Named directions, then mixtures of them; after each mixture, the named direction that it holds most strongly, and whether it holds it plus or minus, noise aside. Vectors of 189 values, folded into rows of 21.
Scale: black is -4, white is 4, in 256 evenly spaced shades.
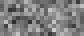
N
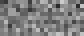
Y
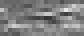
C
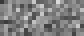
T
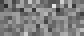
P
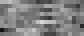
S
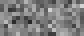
N, plus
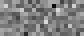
P, minus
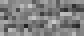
C, minus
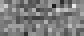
P, minus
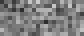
P, plus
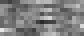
S, minus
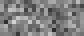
N, minus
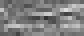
C, plus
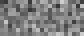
Y, plus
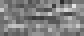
C, plus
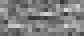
C, plus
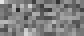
T, minus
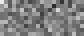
P, minus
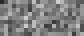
T, plus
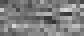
C, plus
